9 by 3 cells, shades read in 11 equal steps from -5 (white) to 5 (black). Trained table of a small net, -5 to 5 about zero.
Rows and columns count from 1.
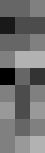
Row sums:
2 8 2 -4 9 2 0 1 -3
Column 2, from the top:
1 2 1 -2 1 2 2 1 -1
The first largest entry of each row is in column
1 1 1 1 1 2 2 2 1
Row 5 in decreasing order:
5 3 1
